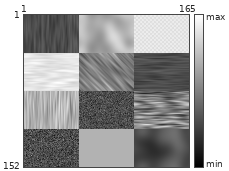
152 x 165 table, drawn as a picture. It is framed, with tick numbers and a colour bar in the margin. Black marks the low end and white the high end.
It is made of 4 by 3 panels. Panel 1,1: low, streaked downward, faint in contrast. Panel 1,2: high, smooth. Panel 1,3: very high, checkered, faint in contrast. Panel 2,1: very high, streaked across, faint in contrast. Panel 2,2: middling, slanting down to the right. Panel 2,3: low, streaked across, faint in contrast. Panel 3,1: high, streaked downward. Panel 3,2: low, fine-grained. Panel 3,3: middling, streaked across, strong in contrast. Panel 4,1: low, fine-grained. Panel 4,2: high, flat. Panel 4,3: low, smooth.
